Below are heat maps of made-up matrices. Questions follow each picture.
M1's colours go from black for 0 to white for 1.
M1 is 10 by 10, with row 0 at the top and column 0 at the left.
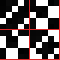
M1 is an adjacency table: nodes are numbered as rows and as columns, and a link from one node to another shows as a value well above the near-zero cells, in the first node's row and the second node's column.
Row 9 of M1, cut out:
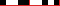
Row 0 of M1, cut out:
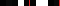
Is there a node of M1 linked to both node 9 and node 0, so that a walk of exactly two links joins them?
yes
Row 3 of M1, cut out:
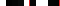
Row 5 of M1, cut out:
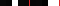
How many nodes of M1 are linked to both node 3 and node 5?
0
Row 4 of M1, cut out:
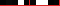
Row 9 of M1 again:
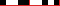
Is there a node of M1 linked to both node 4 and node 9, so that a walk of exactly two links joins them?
yes
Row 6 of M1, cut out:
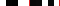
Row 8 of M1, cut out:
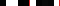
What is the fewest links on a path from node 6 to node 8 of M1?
2
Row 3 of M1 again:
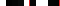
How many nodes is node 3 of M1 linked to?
4
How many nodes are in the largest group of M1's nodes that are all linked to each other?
4
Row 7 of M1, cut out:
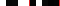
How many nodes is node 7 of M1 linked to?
4
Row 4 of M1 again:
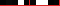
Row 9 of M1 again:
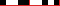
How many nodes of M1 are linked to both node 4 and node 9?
1
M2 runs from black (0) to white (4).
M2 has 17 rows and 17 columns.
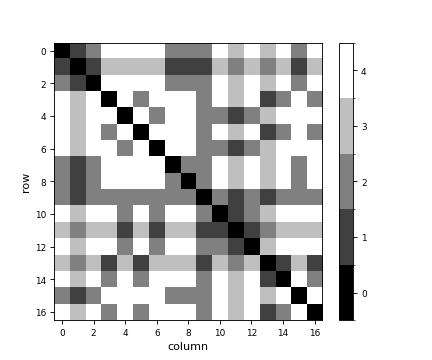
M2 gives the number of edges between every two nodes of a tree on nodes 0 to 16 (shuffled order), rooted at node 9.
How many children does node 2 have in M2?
0
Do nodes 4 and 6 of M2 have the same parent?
yes
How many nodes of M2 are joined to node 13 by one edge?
5
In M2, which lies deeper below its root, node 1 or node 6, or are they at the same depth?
node 6
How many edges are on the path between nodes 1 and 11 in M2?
2
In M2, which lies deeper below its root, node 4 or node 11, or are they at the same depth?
node 4
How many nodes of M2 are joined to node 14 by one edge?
1
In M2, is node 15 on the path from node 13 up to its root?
no
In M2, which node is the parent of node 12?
11
